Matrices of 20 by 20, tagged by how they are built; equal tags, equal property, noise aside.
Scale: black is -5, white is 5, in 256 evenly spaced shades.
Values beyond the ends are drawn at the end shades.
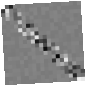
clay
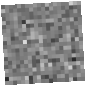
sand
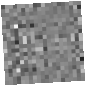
sand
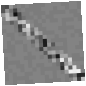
clay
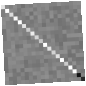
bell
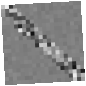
clay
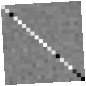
bell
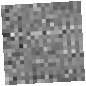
sand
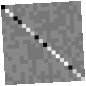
bell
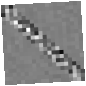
clay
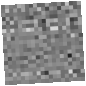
sand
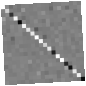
bell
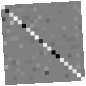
bell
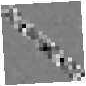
clay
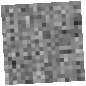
sand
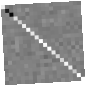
bell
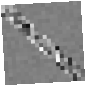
clay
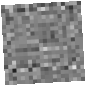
sand
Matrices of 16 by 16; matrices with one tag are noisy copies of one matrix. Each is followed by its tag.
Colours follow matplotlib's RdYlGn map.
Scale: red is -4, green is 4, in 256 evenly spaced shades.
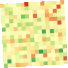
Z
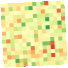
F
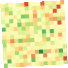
Z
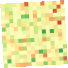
Z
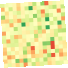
F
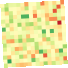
Z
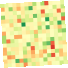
F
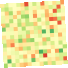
Z
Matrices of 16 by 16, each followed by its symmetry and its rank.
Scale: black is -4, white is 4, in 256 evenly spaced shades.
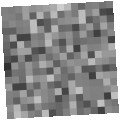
antisymmetric, full rank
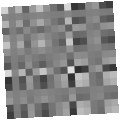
symmetric, rank one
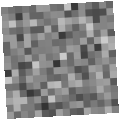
antisymmetric, full rank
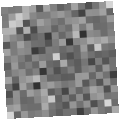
symmetric, full rank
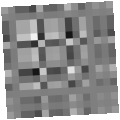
symmetric, rank one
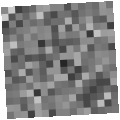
symmetric, full rank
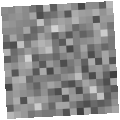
symmetric, full rank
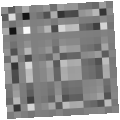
symmetric, rank one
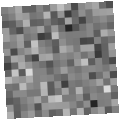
antisymmetric, full rank
